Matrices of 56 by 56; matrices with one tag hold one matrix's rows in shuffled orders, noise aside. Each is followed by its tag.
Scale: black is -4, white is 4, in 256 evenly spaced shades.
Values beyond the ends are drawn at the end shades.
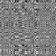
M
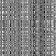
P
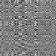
M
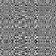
M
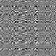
M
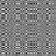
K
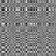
K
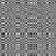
K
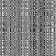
P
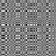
K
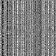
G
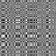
K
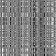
P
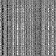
G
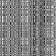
P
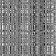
P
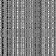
G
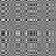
K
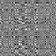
M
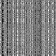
G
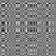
K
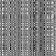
P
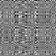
M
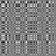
K
